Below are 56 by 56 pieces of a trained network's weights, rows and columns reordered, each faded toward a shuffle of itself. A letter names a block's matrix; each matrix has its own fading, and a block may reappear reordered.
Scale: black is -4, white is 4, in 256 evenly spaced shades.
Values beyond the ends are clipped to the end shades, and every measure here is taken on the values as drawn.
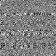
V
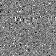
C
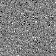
C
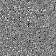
C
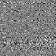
V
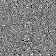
C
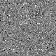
C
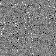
C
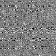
V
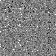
C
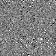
C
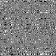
V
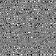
V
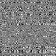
V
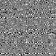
V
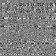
V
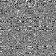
V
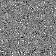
C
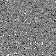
C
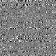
V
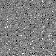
C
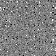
C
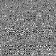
V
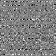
V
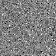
C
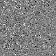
C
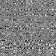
V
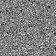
C
